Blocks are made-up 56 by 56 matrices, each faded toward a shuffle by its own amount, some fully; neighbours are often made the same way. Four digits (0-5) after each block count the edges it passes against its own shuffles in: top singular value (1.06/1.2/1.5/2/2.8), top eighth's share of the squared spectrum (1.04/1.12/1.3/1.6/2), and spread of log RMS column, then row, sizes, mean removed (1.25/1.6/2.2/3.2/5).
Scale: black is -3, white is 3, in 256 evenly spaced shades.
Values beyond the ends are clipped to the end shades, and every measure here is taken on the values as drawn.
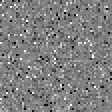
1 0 0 0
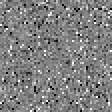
3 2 0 1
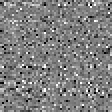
4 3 1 2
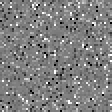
0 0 0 0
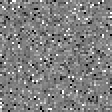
2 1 0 0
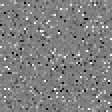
0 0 0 0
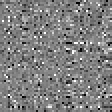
4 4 2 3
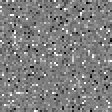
2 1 0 0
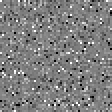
2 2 0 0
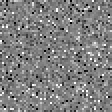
0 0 0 0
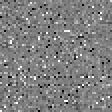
3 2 0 1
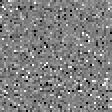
2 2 0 1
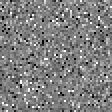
1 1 0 0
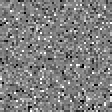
2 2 0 0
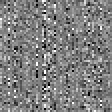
2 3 4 0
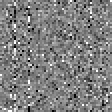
2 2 2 0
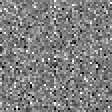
1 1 1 0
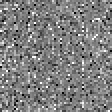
1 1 2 0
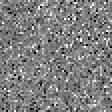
0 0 0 0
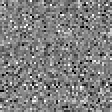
3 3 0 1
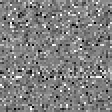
1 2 0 2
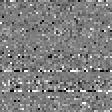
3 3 0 3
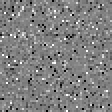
0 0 0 0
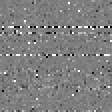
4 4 0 2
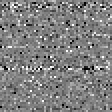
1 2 0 3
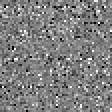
1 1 0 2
